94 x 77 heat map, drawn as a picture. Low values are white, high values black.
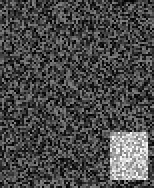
On average the colour sits 70% of the way up the scale. The halves do not mirror each other. An odd patch, lower than its surroundings, sits in the bottom right. The ninth with the lowest average is the bottom right. There are no regular stripes.
